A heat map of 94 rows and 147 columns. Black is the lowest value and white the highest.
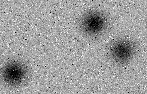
The values are skewed, with a long tail toward low values. The halves do not mirror each other. There are three dips. No single row or column stands out from its neighbours.
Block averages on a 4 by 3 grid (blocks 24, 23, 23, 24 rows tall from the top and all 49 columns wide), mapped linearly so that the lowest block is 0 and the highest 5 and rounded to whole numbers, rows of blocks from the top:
524 / 522 / 250 / 055
